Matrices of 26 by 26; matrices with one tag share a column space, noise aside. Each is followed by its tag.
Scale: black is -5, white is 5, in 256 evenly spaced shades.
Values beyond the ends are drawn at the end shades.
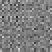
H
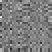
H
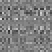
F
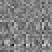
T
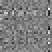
F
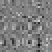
T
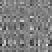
T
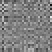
H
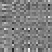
H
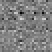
F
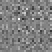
F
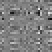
F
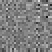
H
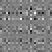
F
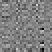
H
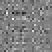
F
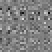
F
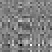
T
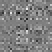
F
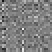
H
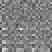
H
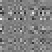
F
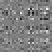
F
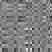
H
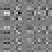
F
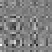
T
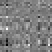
T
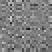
H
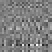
T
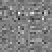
F
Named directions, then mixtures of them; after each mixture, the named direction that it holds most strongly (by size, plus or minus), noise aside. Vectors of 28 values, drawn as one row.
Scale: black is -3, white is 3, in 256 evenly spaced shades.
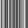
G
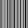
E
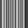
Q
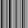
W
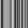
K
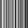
Q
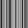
W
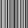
E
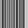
Q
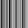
W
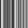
K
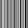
E
